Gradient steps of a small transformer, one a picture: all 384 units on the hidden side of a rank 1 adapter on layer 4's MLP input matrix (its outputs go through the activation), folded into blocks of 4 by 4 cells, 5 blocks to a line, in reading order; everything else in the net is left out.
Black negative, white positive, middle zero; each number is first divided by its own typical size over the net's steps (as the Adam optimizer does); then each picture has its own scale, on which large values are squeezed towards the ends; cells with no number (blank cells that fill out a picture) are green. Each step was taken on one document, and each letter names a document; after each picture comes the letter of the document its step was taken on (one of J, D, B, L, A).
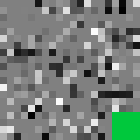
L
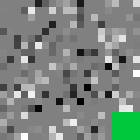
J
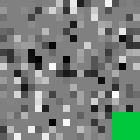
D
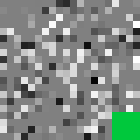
D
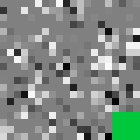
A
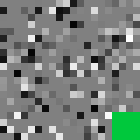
D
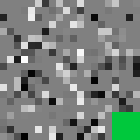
J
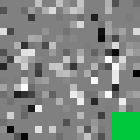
J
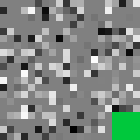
L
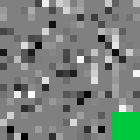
J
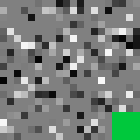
D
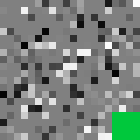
A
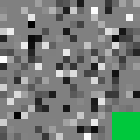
D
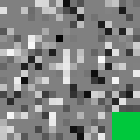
L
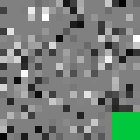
L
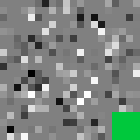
J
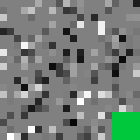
J
